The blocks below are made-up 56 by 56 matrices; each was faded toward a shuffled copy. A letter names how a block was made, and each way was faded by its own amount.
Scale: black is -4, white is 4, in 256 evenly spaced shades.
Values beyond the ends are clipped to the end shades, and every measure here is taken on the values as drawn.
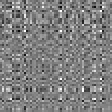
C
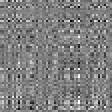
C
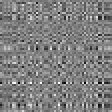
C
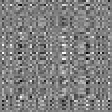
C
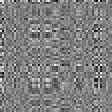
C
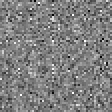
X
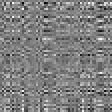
C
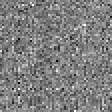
X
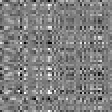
C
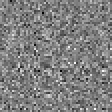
X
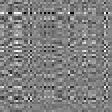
C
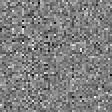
X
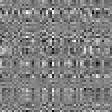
C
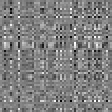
C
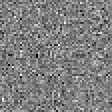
X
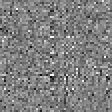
X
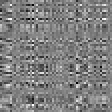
C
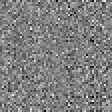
X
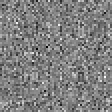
X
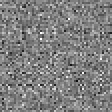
X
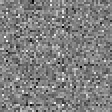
X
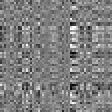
C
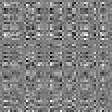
C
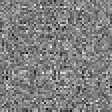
X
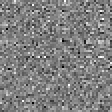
X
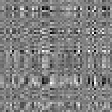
C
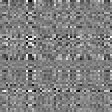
C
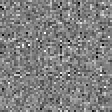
X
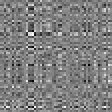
C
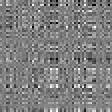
C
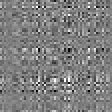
C
